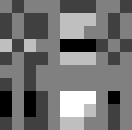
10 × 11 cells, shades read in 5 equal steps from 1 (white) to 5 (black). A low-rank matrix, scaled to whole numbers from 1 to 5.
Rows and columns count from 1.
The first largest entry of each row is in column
2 1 1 6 1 3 1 1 1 1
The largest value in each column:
5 4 5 4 3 5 5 5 4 5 4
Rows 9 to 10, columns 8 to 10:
2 3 4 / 3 3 4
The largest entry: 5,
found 8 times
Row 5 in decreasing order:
4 4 4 4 3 3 3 3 2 2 2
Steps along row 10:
down up same down down same up same up down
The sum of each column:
38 32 39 36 30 25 25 28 31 37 32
